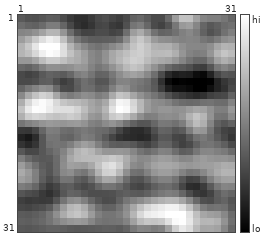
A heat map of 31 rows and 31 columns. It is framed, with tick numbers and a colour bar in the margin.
Lone odd cells: none. Slope: none. Average level on the scale: 50%. Histogram: bell-shaped. Stripes: horizontal, repeating 4 times.
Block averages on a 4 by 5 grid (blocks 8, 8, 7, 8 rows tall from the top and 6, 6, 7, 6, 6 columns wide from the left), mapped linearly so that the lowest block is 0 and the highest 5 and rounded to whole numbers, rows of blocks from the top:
52332 | 43400 | 03222 | 02252
